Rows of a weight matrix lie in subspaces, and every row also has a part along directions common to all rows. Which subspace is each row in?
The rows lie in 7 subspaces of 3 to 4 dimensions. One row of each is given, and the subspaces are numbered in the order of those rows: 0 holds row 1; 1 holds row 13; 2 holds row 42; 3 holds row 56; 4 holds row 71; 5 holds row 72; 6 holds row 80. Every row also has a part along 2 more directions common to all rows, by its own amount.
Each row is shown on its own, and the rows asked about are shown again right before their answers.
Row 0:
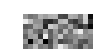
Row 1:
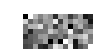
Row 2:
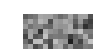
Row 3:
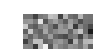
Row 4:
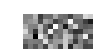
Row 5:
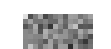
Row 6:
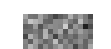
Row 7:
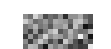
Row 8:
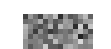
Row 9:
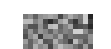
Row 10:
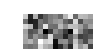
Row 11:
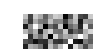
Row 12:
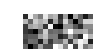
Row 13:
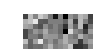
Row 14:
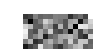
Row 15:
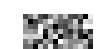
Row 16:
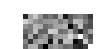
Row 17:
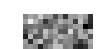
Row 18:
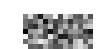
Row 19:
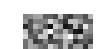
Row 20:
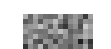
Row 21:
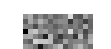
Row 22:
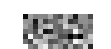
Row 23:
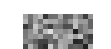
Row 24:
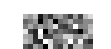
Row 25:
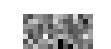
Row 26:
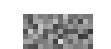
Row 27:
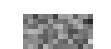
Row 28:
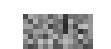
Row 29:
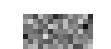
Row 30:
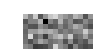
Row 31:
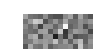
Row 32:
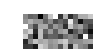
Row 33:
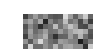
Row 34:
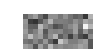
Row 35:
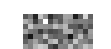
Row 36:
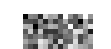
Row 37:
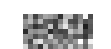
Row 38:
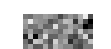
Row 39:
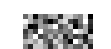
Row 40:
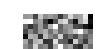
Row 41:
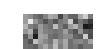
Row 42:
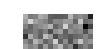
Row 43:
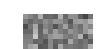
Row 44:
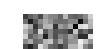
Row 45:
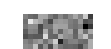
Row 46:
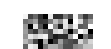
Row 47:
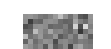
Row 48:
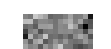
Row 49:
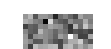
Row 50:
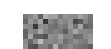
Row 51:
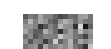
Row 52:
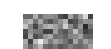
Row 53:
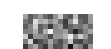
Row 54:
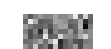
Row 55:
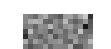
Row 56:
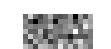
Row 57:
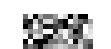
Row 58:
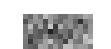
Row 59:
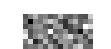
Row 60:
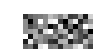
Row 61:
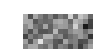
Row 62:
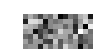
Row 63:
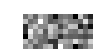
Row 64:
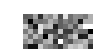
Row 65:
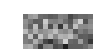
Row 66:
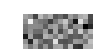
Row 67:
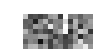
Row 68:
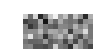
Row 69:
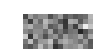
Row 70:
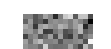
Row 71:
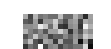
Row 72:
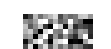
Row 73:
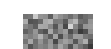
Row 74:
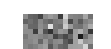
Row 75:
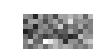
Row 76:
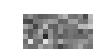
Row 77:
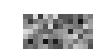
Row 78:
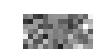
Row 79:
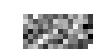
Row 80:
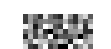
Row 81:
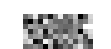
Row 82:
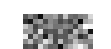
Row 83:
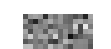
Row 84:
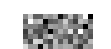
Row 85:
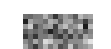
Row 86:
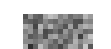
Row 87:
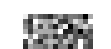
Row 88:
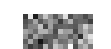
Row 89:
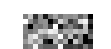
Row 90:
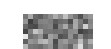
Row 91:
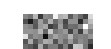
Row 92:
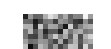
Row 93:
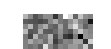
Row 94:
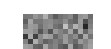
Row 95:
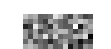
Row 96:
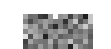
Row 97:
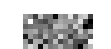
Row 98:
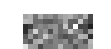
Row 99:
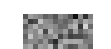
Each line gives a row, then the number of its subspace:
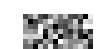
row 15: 3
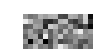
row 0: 6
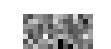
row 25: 3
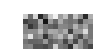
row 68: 1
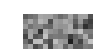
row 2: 5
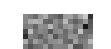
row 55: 3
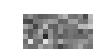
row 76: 6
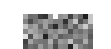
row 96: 5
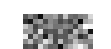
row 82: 2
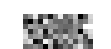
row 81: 5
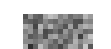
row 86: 2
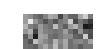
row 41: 5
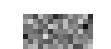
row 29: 1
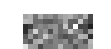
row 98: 4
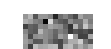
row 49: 5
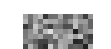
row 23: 3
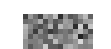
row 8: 4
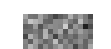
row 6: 2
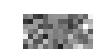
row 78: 2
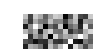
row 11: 6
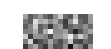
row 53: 3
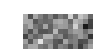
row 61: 0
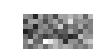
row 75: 6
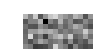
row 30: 1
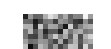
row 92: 2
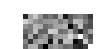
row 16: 0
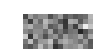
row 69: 1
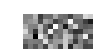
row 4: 5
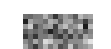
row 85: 6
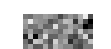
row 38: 5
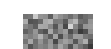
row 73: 2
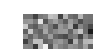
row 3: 5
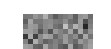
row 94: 6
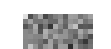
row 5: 0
